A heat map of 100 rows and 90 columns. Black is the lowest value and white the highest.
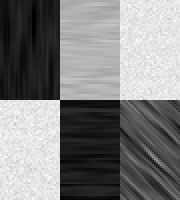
It is made of 2 by 3 panels. Panel 1,1: very low, streaked downward, faint in contrast. Panel 1,2: high, streaked across, faint in contrast. Panel 1,3: very high, fine-grained, faint in contrast. Panel 2,1: very high, fine-grained, faint in contrast. Panel 2,2: very low, streaked across, faint in contrast. Panel 2,3: low, slanting down to the right.
